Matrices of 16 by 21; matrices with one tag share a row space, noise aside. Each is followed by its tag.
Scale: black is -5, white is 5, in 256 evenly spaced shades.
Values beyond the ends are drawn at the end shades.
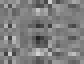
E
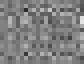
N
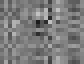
E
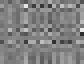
N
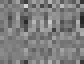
N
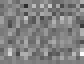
N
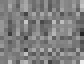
N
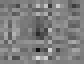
E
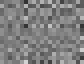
N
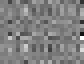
N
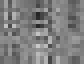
E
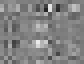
E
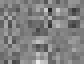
E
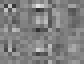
E
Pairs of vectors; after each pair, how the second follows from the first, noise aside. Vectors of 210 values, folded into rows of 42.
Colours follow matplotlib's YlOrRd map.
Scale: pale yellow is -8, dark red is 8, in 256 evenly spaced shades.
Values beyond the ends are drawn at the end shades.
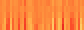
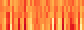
scaled up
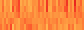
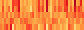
scaled up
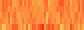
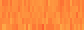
shrunk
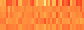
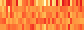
scaled up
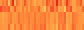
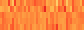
negated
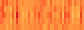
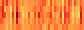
scaled up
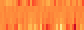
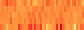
negated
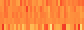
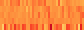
negated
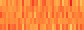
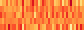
scaled up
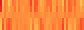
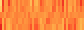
negated
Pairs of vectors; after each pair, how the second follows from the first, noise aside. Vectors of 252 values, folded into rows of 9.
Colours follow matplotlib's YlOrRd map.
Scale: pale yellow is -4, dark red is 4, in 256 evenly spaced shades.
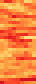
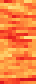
copied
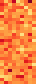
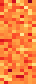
copied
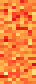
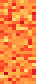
negated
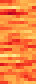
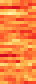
negated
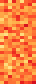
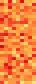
negated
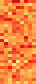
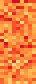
copied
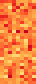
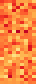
copied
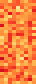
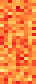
negated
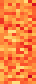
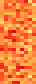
negated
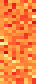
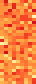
copied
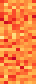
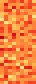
negated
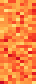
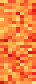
copied
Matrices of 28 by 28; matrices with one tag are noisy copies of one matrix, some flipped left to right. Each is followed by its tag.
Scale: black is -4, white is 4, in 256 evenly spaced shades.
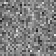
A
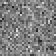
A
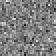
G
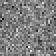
A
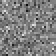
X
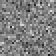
X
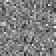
G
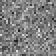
A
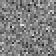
X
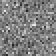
X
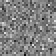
G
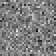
A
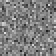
G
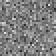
G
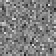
G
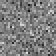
X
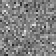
X
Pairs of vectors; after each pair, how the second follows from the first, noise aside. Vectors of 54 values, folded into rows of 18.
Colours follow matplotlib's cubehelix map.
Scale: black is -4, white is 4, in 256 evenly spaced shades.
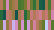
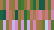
copied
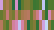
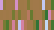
partly zeroed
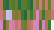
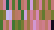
sign-scrambled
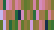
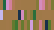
partly zeroed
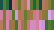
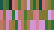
copied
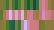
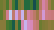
copied
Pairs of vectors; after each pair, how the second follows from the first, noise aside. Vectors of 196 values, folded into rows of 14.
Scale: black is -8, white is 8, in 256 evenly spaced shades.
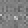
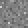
shuffled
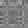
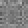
copied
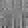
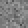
shuffled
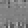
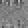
reversed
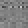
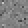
shuffled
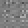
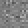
copied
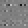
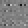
copied
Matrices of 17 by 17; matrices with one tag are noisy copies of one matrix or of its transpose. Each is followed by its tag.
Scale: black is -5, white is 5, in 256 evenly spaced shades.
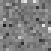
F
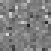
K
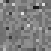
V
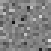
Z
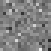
Z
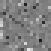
F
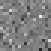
Z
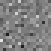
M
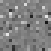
K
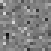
V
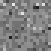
V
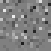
M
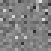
M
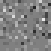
M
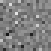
M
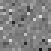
Z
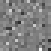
Z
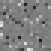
F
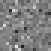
K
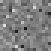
K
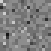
V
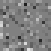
F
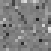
F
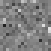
F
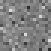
Z
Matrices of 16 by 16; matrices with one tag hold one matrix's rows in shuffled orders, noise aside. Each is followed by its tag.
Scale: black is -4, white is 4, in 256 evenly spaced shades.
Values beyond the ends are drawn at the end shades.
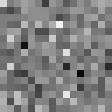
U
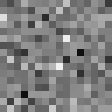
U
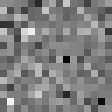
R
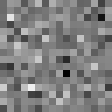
R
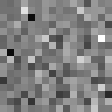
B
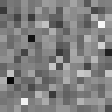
B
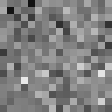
B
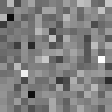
B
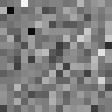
B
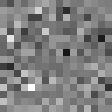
R
